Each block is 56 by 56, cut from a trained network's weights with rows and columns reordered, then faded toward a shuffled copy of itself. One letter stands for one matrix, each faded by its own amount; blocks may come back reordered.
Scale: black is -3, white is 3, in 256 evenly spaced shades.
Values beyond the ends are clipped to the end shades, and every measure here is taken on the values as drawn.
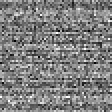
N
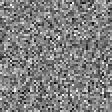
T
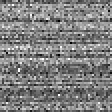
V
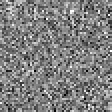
T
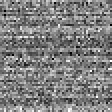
N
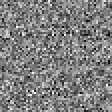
T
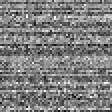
V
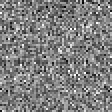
T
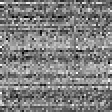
V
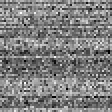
V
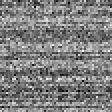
V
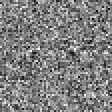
T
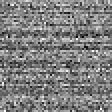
N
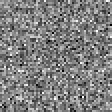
T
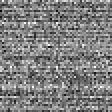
N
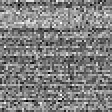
N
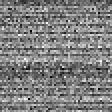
V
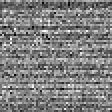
V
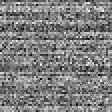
N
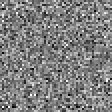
T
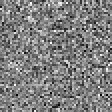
T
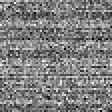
N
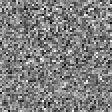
T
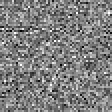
T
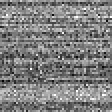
V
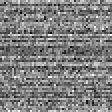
V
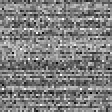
V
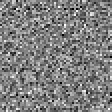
T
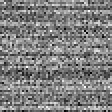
N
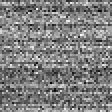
N
